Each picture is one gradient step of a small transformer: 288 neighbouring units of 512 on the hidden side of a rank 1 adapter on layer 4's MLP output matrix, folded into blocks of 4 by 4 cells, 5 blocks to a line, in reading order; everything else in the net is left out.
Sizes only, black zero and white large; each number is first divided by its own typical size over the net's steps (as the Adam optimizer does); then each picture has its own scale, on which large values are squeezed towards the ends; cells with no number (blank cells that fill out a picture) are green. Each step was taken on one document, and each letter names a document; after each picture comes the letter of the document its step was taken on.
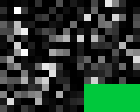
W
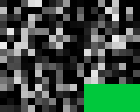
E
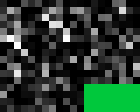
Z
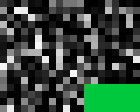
E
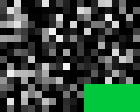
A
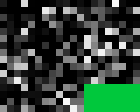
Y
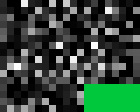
Z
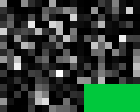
Z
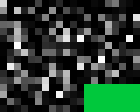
W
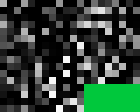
Y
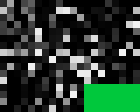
E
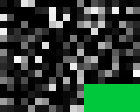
Y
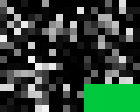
A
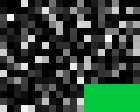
Y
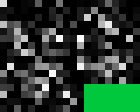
W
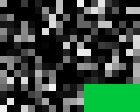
Y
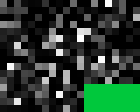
W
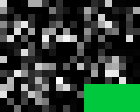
A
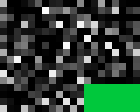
Y
